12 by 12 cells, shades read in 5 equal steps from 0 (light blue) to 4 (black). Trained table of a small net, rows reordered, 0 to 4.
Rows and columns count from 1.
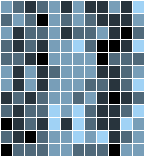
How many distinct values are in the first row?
4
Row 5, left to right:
2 2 3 4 1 1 1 1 4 2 2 2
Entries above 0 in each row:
11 12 12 10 12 12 11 12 9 9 10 12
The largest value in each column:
4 3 4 4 2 3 2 3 4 4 4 2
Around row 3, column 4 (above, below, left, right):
4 3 2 1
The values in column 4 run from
2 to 4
